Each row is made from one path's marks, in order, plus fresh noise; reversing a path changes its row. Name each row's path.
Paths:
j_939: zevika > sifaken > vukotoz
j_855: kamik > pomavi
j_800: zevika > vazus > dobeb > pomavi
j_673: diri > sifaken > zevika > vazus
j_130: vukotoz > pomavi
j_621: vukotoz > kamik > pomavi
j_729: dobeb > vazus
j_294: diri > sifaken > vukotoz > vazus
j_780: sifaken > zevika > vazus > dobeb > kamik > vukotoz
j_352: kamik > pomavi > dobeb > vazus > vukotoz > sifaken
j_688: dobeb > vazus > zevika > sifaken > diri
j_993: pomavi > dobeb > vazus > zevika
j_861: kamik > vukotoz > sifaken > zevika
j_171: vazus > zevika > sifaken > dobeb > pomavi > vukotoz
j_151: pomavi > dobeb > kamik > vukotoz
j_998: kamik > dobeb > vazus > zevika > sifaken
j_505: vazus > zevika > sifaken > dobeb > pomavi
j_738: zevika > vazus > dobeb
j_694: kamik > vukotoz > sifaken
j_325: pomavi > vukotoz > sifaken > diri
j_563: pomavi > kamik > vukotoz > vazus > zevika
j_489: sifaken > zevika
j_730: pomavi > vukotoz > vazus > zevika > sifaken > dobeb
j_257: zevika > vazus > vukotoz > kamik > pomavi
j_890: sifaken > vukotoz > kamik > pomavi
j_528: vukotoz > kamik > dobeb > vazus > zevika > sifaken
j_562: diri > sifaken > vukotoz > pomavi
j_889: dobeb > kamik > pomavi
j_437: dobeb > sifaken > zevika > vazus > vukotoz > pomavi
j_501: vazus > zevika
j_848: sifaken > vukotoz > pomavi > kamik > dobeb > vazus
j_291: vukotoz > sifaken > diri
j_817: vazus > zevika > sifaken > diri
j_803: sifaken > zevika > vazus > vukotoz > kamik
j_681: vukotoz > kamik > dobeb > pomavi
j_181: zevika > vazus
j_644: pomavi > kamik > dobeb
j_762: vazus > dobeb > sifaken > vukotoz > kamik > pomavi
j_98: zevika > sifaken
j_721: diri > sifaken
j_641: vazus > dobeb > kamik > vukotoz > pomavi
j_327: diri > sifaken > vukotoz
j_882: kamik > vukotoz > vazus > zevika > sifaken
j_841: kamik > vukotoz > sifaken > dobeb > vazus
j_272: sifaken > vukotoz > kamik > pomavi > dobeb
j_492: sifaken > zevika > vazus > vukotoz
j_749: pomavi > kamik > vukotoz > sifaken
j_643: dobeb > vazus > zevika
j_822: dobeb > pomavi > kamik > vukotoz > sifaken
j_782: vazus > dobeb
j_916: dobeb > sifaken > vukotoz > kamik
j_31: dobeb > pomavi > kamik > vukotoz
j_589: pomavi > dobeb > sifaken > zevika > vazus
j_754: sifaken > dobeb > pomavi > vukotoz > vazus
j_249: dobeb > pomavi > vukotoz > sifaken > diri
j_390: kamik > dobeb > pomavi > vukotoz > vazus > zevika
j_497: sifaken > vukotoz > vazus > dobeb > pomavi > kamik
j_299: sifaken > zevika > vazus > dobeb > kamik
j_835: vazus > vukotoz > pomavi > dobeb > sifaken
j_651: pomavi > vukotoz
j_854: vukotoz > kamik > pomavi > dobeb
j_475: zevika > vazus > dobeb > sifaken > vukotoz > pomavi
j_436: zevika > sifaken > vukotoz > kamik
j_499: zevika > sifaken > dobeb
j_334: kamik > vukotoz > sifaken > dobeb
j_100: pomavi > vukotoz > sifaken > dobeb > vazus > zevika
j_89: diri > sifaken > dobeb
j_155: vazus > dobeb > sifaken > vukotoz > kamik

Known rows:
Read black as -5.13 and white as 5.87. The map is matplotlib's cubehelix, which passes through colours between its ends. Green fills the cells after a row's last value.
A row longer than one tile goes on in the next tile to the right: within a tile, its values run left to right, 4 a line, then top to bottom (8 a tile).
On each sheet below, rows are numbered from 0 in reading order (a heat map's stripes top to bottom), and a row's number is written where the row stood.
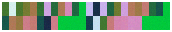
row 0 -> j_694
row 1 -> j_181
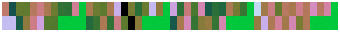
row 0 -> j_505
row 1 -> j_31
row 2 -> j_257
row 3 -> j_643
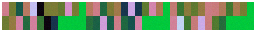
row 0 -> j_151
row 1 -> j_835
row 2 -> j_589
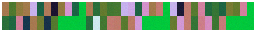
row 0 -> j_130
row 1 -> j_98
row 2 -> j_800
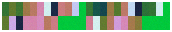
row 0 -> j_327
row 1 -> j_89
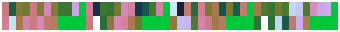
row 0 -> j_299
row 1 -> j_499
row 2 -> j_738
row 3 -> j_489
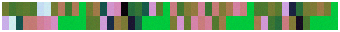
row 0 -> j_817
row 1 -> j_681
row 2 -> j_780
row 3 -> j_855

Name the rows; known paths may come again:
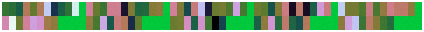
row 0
j_89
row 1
j_641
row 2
j_151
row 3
j_272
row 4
j_993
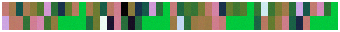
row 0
j_155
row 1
j_854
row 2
j_436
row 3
j_694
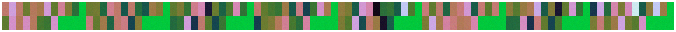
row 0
j_882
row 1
j_762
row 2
j_621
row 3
j_754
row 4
j_681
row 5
j_803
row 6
j_130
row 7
j_291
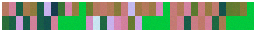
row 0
j_835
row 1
j_688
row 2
j_437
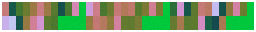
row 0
j_505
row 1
j_100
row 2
j_325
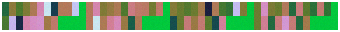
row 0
j_327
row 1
j_998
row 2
j_848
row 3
j_841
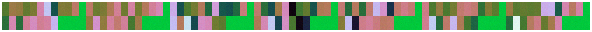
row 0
j_294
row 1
j_780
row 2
j_782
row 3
j_644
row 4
j_939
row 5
j_589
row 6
j_98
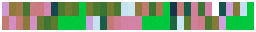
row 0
j_730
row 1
j_817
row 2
j_721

